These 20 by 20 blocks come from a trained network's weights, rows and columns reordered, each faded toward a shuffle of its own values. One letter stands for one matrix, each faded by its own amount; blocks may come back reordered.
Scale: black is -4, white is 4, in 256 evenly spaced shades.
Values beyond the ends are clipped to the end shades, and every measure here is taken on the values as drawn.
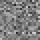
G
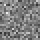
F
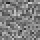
G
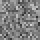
F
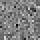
G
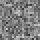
F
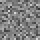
F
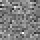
G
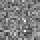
G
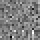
G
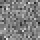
G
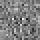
G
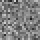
G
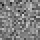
F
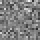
G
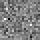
G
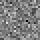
F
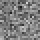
F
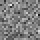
F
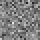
F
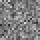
F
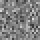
F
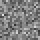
F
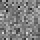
F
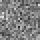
F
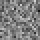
F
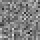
F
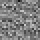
F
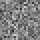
F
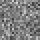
G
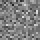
F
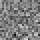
G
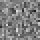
G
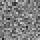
F
